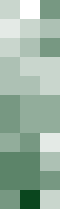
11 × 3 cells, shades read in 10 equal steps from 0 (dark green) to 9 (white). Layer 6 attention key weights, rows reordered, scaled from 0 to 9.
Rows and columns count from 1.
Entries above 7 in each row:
1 1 0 0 0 0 0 1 0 0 0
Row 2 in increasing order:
6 7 8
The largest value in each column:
8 9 8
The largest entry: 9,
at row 1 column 2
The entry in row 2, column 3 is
6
